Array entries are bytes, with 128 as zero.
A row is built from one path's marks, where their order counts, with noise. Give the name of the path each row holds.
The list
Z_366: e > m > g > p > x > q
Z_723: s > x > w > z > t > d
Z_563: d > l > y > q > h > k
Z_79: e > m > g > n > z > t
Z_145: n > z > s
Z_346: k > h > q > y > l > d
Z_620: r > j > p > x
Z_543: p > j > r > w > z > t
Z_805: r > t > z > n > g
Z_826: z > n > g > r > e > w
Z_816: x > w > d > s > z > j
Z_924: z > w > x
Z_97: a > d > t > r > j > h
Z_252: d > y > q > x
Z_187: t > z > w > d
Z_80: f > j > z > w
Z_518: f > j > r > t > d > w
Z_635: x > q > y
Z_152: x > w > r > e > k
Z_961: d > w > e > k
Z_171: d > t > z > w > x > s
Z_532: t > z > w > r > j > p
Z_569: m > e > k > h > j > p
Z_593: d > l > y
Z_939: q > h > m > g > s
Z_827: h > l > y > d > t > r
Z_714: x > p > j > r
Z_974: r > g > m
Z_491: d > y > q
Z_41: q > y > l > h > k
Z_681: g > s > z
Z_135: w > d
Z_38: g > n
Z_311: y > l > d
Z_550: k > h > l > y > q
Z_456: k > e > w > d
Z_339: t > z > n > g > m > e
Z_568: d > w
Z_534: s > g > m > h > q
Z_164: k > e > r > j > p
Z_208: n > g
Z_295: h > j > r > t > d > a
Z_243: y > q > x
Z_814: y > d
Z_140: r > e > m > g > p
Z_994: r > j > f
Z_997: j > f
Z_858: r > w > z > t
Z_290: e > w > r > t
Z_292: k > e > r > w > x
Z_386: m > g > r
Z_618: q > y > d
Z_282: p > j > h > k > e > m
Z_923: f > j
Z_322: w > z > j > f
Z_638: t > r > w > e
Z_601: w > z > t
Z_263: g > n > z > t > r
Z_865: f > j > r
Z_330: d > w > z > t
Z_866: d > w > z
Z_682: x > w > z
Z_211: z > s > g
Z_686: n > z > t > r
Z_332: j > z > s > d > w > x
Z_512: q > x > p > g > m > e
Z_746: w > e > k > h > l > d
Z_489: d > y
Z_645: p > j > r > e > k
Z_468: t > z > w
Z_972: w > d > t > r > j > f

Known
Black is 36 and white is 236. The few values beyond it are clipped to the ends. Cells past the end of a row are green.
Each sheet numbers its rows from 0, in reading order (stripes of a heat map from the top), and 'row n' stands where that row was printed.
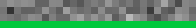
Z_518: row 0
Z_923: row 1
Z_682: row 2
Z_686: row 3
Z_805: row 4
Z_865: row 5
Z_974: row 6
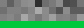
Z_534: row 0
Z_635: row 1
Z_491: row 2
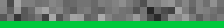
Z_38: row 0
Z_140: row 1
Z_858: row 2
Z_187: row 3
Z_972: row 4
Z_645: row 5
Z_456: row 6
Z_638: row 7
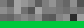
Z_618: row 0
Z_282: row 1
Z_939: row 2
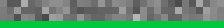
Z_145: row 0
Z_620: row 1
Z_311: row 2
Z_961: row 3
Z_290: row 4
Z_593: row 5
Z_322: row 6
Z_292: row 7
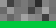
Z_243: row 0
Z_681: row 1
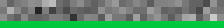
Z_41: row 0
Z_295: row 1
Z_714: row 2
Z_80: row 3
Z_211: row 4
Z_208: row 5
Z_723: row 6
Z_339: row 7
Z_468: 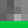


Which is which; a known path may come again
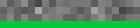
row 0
Z_489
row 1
Z_322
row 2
Z_135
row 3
Z_208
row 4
Z_543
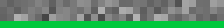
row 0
Z_601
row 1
Z_152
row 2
Z_534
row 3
Z_79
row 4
Z_366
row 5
Z_330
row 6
Z_618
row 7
Z_814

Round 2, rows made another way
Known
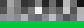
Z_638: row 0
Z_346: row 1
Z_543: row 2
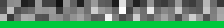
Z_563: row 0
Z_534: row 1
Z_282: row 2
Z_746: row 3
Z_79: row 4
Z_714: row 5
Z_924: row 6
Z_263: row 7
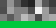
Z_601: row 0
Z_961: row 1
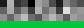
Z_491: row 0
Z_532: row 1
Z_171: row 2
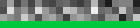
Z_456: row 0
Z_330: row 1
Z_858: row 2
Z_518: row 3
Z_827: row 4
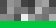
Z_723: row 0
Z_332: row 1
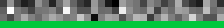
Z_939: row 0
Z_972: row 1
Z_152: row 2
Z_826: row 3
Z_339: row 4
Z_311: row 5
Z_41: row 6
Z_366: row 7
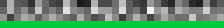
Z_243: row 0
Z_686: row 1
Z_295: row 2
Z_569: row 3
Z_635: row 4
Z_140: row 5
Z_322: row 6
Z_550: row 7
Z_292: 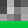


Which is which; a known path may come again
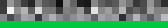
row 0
Z_140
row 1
Z_866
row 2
Z_282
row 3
Z_171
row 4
Z_593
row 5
Z_601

